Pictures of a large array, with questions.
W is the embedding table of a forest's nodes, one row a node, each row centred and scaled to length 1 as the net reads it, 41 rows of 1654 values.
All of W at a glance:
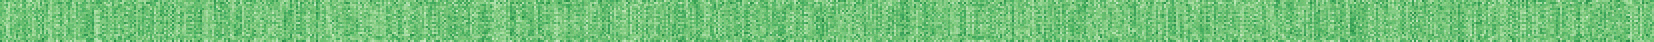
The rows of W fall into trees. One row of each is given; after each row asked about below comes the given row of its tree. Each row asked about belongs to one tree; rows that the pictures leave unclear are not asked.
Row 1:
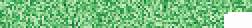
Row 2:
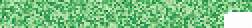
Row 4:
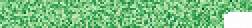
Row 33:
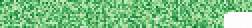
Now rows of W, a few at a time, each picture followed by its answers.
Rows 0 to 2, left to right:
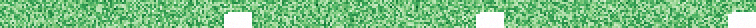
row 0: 1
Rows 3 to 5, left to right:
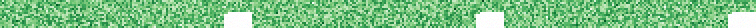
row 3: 2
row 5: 1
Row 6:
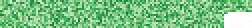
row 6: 1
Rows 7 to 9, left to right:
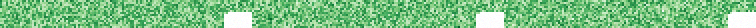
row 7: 33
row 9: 2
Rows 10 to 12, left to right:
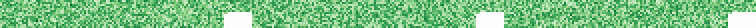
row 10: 4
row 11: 33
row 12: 33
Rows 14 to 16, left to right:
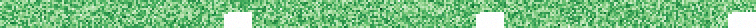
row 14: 4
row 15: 2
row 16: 33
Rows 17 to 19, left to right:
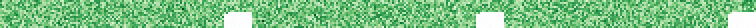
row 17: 33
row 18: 33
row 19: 2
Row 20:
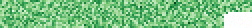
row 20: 33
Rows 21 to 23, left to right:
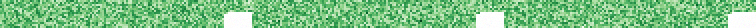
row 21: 33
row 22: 4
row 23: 2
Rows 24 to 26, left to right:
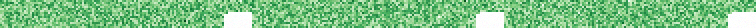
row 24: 33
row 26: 33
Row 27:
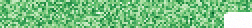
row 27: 2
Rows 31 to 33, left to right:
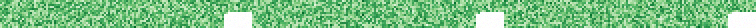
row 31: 2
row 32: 33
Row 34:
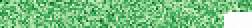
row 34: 2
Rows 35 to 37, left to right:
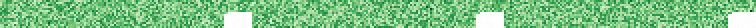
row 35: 2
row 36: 4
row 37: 1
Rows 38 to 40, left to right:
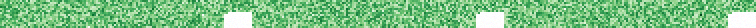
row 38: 4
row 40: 33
